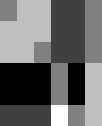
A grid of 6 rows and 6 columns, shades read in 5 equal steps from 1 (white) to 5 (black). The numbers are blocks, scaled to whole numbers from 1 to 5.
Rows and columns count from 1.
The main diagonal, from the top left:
3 2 3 3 5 2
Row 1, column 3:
2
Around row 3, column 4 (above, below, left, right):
4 3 3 4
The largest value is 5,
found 8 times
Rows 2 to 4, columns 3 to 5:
2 4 4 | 3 4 4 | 5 3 5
